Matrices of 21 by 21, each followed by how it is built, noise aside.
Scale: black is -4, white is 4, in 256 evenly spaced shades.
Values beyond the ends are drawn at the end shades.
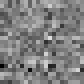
low rank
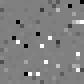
sparse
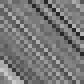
Toeplitz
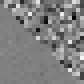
upper triangular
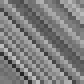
Toeplitz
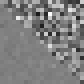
upper triangular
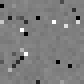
sparse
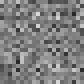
low rank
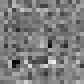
low rank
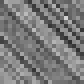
Toeplitz
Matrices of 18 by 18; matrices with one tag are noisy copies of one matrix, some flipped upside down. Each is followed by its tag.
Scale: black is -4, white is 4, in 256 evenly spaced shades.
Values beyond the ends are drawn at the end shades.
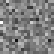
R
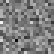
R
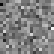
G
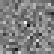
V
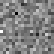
R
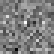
V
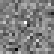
V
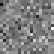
G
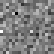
R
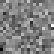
G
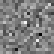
V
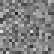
R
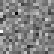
R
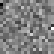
G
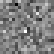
V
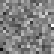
G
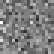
R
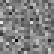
R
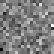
G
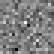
V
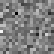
R
